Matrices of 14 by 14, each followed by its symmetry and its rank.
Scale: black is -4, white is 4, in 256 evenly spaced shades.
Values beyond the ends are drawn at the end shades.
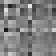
antisymmetric, rank two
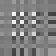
symmetric, rank one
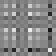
symmetric, rank one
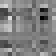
neither, rank two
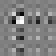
symmetric, rank one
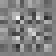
symmetric, rank two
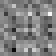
antisymmetric, rank two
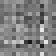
antisymmetric, rank two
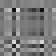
neither, rank one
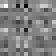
neither, rank two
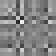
symmetric, rank two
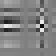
neither, rank one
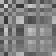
symmetric, rank two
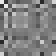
symmetric, rank two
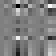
neither, rank one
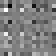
antisymmetric, rank two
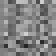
neither, rank two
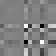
symmetric, rank one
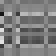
neither, rank one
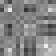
symmetric, rank two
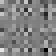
neither, rank two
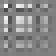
symmetric, rank one
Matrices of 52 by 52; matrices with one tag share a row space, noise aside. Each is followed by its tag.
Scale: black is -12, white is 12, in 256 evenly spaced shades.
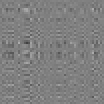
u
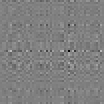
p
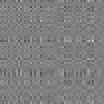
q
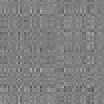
q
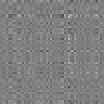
p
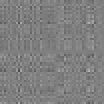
q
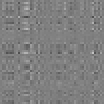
u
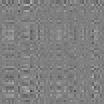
u
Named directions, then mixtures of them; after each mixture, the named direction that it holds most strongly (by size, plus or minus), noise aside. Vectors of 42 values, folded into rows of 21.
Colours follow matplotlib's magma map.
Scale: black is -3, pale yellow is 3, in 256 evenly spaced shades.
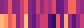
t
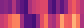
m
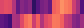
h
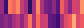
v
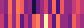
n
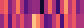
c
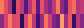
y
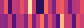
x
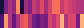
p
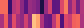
c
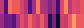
v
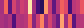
x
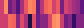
v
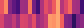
v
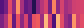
n
